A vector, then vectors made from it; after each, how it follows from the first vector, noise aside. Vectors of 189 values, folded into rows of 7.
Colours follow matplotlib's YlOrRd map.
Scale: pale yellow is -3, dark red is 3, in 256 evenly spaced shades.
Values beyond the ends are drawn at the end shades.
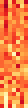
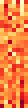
reversed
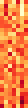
reversed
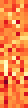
wrapped around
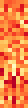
wrapped around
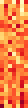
reversed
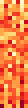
reversed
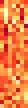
wrapped around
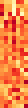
wrapped around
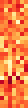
wrapped around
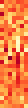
wrapped around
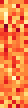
wrapped around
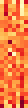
reversed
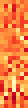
wrapped around
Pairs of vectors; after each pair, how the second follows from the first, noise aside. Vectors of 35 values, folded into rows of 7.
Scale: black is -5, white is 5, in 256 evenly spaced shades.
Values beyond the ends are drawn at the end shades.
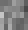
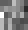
scaled up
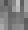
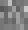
shuffled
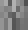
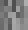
negated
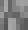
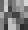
scaled up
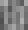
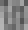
negated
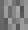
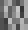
scaled up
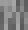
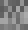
shuffled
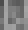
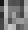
scaled up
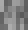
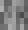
copied
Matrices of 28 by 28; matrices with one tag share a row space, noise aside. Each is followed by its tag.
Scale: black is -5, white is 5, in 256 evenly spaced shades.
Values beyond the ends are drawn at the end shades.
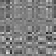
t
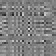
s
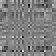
s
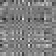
s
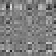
t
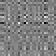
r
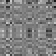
t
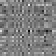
s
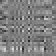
s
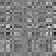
t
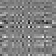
s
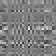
s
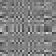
s
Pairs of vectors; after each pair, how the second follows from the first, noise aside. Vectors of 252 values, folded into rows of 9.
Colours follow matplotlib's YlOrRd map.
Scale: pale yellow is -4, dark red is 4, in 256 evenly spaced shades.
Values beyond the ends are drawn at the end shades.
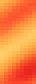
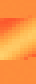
partly zeroed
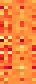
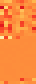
partly zeroed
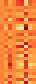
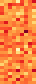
shuffled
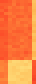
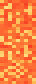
shuffled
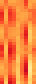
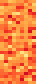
shuffled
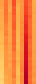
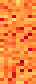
shuffled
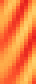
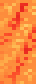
partly zeroed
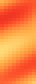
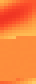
partly zeroed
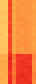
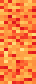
shuffled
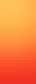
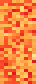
shuffled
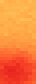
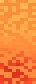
partly zeroed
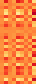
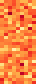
shuffled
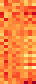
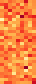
shuffled
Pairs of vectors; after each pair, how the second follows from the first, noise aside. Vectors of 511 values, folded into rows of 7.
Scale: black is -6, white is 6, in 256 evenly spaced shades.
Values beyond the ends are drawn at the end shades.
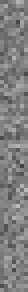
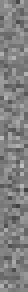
sign-scrambled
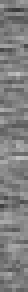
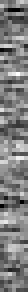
scaled up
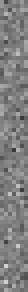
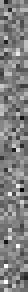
scaled up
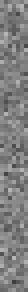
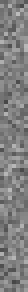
sign-scrambled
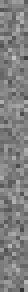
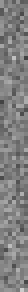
sign-scrambled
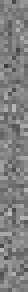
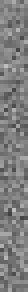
sign-scrambled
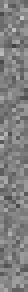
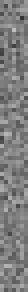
sign-scrambled
